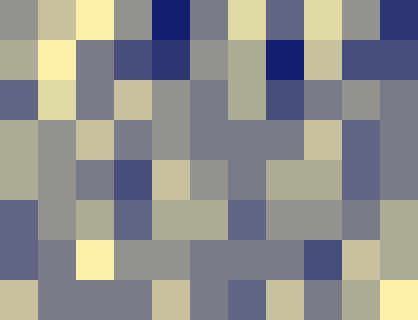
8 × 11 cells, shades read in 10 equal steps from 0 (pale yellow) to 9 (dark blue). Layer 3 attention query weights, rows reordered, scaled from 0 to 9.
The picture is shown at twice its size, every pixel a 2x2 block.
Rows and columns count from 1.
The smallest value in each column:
2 0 0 2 2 3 1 2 1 2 0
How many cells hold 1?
3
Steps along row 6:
down down up down same up down same up down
